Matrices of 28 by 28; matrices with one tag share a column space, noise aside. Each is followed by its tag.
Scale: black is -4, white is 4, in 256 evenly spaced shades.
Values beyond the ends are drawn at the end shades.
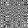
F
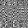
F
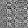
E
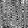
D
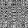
F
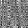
D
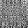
D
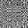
F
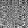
D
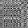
E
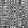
D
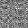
E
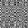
F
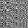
E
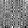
D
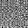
D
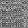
E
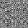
E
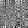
D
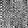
D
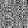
D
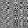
E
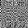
F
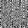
D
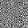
F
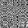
F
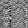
E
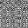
E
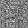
E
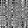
D
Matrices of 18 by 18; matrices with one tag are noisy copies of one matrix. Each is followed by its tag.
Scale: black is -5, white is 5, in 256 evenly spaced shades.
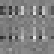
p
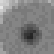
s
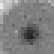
s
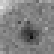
s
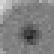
s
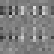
p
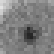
s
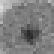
s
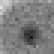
s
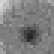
s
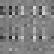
p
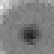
s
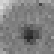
s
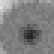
s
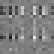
p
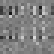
p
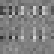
p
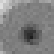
s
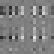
p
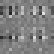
p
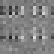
p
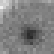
s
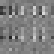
p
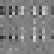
p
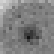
s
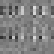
p
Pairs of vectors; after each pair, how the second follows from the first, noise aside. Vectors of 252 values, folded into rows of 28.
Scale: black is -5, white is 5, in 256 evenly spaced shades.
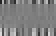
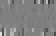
partly zeroed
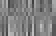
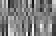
scaled up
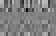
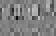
wrapped around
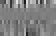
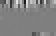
partly zeroed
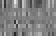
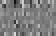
sign-scrambled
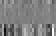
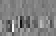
wrapped around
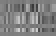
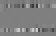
partly zeroed
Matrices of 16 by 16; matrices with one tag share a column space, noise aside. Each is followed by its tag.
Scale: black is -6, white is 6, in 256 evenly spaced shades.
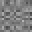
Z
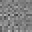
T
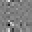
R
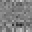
R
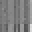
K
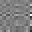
T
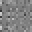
Z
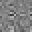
T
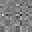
T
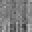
K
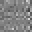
Z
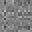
Z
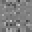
R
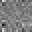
R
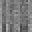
K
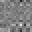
R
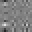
R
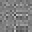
T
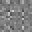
Z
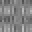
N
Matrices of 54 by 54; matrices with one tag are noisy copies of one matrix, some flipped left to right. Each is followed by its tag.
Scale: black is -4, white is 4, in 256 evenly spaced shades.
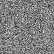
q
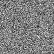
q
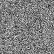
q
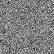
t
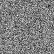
q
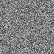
t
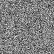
q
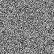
t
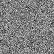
t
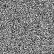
q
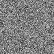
t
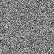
t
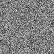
t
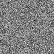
t
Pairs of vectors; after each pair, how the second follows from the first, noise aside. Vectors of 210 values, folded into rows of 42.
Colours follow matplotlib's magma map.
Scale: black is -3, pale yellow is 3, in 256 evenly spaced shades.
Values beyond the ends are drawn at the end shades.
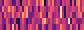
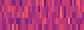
shrunk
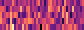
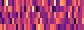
shuffled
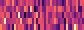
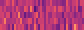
shrunk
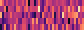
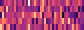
negated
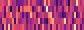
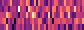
shuffled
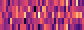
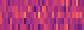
shrunk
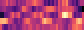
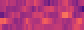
shrunk
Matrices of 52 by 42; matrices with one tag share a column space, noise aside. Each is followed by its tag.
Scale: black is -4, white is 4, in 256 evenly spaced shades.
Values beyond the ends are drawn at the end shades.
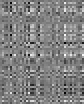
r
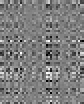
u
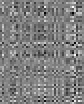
r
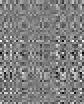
u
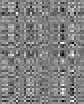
r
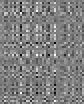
r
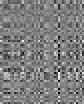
u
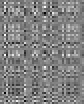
r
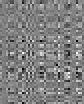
u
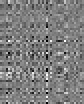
u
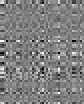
u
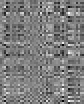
r
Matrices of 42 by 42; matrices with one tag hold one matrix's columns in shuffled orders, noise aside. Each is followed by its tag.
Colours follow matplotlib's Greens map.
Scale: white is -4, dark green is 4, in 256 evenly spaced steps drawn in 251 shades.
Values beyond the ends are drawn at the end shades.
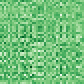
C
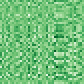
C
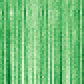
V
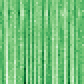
V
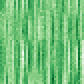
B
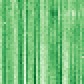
V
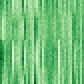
B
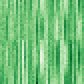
B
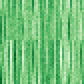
B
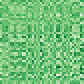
C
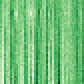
V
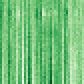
V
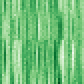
B
